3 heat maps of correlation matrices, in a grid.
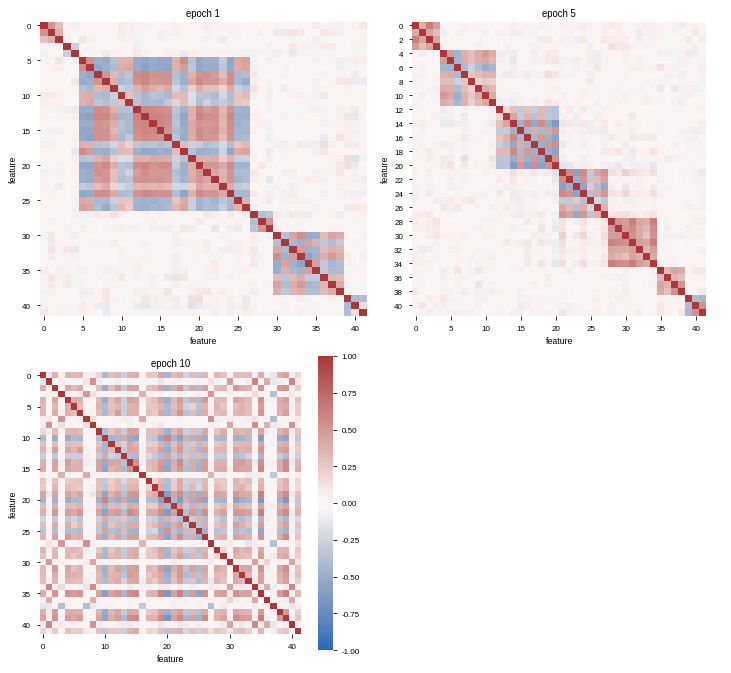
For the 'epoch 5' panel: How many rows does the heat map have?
42
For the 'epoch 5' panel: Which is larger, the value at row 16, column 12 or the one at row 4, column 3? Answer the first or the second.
the first
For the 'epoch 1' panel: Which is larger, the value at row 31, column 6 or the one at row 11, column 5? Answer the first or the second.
the second
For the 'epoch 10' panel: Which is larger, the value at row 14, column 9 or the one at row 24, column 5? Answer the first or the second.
the first
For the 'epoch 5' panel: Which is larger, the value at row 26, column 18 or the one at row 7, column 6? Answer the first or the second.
the first
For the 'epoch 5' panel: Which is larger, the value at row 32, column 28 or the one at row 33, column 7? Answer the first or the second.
the first
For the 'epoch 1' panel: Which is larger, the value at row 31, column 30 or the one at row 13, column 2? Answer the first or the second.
the second
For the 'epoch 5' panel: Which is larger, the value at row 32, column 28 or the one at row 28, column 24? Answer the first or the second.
the first
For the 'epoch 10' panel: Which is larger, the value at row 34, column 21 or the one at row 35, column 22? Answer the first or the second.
the second
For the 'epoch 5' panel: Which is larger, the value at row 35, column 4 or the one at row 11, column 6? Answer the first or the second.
the first
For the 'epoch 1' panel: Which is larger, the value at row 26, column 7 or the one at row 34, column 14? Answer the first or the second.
the second
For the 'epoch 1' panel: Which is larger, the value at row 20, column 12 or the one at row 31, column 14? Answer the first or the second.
the first
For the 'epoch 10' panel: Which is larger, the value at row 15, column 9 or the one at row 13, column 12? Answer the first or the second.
the first
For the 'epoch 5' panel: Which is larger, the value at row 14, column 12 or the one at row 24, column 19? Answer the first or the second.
the first
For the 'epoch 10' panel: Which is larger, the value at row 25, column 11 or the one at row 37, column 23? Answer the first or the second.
the second
